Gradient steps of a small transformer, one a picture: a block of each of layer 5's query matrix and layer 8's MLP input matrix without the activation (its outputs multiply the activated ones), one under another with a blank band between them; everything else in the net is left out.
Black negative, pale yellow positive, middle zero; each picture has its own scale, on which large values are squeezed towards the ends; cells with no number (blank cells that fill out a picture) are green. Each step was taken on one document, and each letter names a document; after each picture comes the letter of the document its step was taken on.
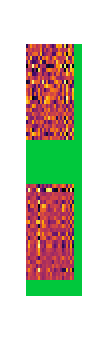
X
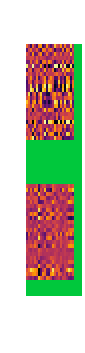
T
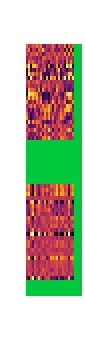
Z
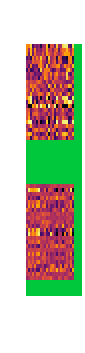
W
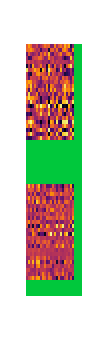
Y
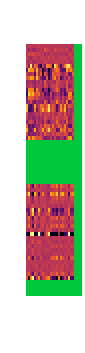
Z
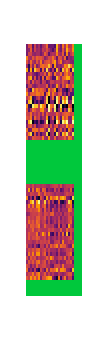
W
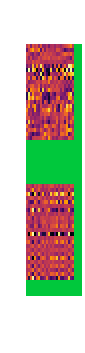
Z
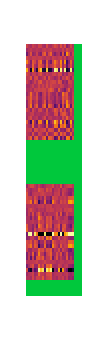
T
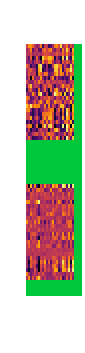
X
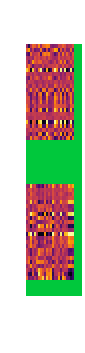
T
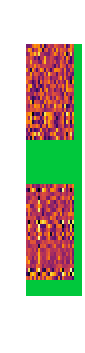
X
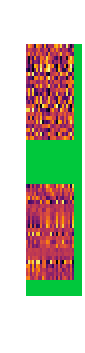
Y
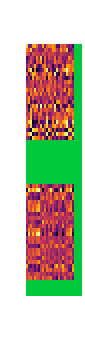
W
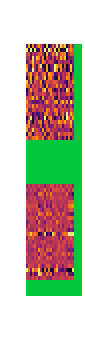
T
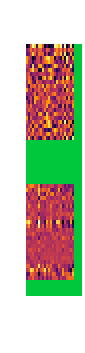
X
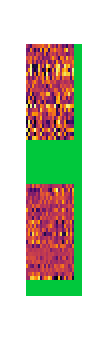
W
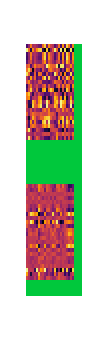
T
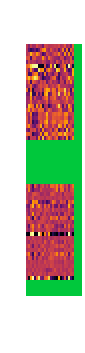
Z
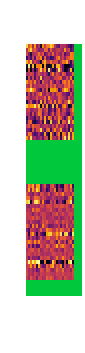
Y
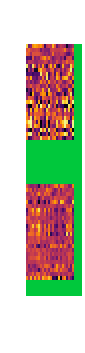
W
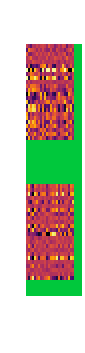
Z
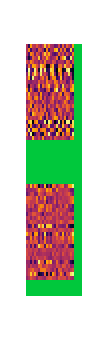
T
